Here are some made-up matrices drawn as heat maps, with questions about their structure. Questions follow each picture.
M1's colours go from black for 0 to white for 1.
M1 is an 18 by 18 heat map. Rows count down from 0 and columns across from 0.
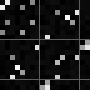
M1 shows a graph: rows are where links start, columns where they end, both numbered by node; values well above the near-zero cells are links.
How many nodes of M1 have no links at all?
2
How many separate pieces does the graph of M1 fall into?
6
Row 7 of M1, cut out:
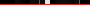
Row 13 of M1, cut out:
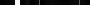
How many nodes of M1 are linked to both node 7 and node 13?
0
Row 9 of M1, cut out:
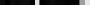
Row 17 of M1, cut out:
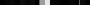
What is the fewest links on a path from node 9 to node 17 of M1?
1
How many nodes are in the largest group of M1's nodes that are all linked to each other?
3
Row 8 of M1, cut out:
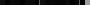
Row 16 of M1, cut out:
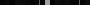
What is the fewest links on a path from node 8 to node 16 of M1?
3
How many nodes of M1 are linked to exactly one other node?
7
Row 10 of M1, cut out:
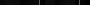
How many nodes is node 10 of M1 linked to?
0
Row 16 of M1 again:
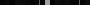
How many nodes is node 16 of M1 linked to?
1
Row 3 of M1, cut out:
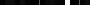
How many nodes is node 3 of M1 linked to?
1
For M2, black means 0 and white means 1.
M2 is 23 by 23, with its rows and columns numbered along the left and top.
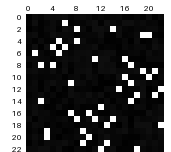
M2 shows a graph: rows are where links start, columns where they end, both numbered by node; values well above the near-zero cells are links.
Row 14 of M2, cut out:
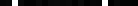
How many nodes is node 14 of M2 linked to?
2
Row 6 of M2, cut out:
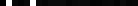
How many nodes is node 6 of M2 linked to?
2
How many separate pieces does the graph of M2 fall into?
2
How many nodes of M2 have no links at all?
1
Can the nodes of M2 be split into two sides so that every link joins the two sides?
yes
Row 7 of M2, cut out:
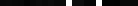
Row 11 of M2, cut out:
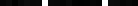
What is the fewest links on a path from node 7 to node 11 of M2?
1
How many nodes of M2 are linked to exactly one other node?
2
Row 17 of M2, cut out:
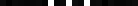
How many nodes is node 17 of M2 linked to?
3
